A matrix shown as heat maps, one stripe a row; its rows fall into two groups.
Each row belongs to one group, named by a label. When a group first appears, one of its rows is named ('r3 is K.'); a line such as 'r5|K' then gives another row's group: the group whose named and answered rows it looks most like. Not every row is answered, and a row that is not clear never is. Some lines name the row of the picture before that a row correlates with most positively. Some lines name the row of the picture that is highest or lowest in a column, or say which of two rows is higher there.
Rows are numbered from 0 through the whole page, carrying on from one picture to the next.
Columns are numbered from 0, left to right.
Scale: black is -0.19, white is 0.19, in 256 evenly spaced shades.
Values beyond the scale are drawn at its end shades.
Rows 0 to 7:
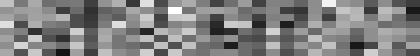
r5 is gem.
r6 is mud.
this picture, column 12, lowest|6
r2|gem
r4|mud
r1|gem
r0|gem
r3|gem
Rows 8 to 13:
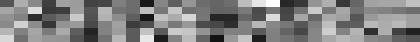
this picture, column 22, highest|9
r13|gem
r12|gem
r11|mud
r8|mud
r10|mud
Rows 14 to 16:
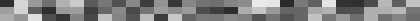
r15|mud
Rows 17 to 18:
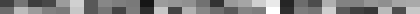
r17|mud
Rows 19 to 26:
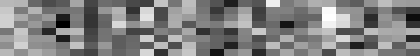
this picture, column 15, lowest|26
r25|mud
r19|mud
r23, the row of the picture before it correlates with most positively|17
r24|gem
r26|gem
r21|gem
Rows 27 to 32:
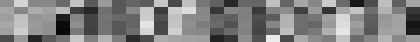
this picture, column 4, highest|28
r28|gem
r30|gem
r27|mud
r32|mud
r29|gem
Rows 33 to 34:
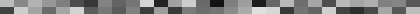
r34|mud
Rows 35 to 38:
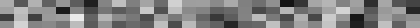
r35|gem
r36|gem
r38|mud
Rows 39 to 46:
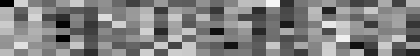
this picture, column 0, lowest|39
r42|gem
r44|gem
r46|gem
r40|gem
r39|mud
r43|gem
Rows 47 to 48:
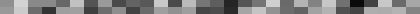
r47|mud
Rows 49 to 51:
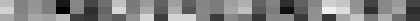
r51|gem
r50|gem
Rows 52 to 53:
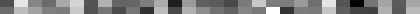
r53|mud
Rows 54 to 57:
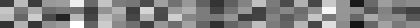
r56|gem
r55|gem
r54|mud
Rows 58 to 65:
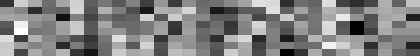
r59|mud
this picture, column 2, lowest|59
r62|mud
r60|gem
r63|gem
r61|mud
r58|mud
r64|gem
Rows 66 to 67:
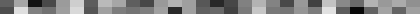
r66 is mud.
